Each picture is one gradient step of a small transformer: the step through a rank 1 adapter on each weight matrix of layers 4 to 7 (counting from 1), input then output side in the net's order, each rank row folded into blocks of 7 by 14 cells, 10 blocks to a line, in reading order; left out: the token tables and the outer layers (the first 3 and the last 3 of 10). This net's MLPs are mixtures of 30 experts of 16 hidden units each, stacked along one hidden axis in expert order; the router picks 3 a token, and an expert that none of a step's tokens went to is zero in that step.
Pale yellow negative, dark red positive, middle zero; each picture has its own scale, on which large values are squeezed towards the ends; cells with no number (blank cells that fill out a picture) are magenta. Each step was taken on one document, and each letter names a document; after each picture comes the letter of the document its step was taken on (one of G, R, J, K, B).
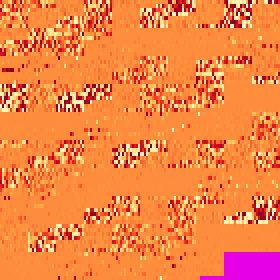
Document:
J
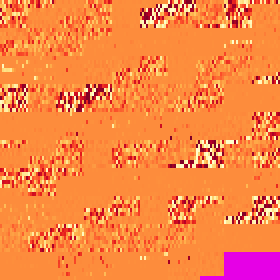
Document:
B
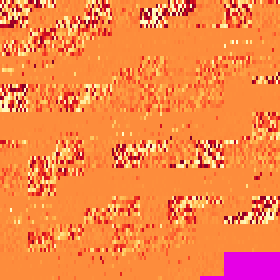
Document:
B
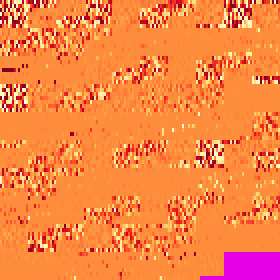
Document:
J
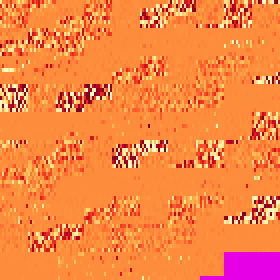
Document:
B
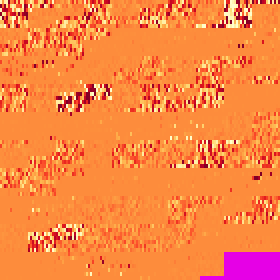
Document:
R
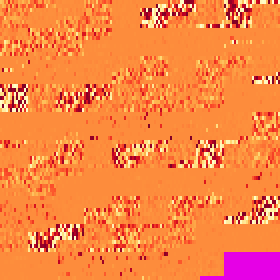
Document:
B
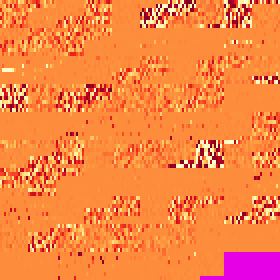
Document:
B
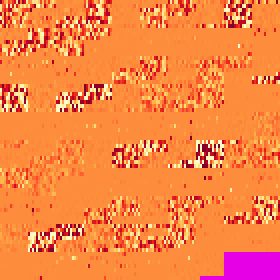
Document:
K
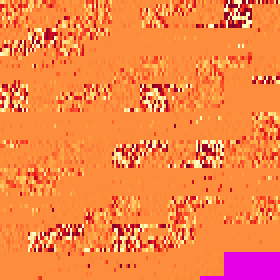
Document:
K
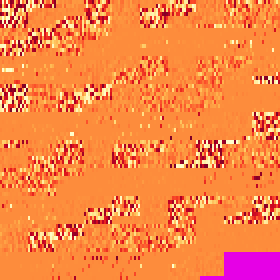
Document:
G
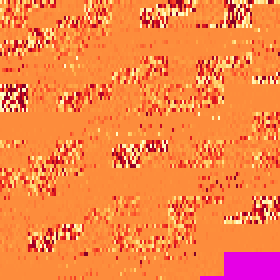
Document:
J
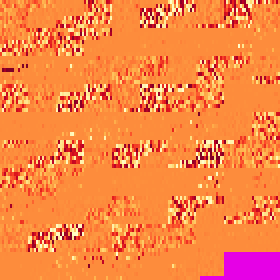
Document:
G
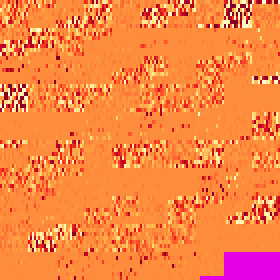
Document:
J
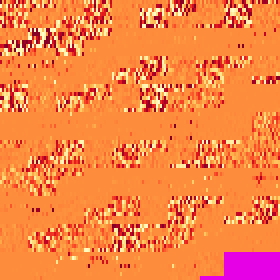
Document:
K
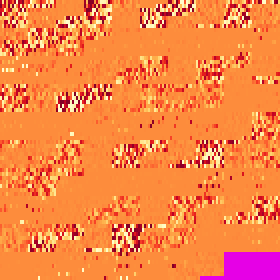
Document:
G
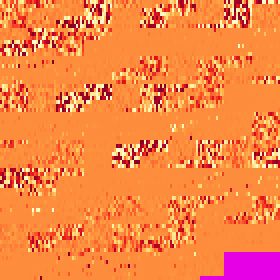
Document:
K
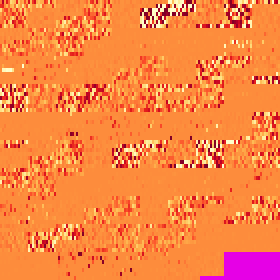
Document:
B
